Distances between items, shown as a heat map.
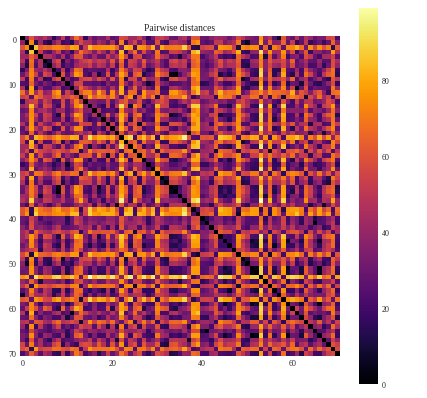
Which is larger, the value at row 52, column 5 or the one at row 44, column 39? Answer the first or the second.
the second
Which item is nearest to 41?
65
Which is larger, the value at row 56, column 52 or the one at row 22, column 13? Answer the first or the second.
the second
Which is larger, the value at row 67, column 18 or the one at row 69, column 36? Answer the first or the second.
the second
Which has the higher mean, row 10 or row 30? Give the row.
30
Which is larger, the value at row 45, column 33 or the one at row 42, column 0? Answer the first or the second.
the second
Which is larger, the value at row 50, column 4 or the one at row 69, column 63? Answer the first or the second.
the first
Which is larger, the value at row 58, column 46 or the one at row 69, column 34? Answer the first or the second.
the first
